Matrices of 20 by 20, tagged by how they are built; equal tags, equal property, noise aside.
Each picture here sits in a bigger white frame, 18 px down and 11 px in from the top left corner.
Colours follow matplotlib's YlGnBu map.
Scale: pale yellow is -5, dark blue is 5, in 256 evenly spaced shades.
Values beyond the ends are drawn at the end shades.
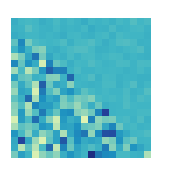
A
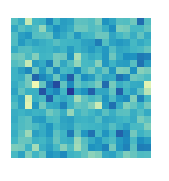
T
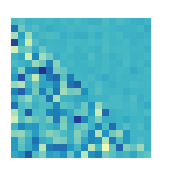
A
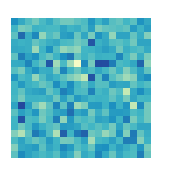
T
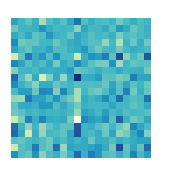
T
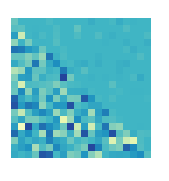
A
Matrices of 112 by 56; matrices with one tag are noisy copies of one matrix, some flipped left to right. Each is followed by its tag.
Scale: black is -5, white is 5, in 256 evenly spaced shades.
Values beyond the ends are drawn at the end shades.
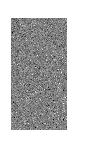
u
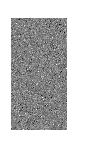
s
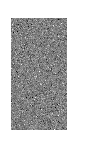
s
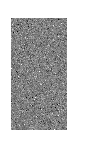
s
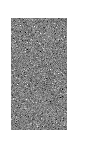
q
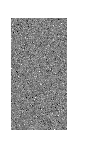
s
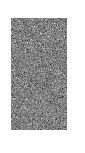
q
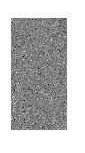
u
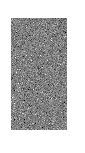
u
